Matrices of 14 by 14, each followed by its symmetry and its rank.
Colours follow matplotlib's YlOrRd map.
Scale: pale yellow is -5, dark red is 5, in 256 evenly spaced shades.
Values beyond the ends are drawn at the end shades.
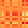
neither, rank one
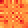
symmetric, rank three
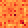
symmetric, rank three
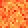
neither, full rank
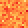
neither, full rank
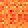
neither, rank three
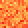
neither, full rank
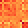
symmetric, rank three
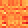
neither, rank three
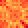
symmetric, rank three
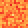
neither, full rank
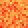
neither, full rank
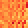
neither, rank three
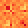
symmetric, rank three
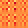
neither, rank one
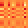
neither, rank one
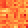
neither, rank three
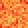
neither, full rank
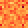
neither, rank three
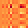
neither, rank one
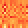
neither, rank three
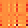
neither, rank one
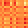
neither, rank one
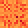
symmetric, rank three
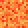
neither, full rank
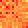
symmetric, rank three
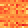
neither, rank three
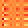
neither, rank one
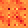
symmetric, rank three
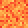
neither, full rank
